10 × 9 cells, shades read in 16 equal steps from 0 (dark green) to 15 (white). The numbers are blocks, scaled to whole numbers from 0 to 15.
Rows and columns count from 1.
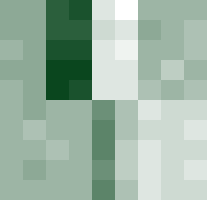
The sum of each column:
87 84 51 50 91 120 109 107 110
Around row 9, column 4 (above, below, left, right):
9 9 9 6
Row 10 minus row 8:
0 0 -1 0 0 -1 0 0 0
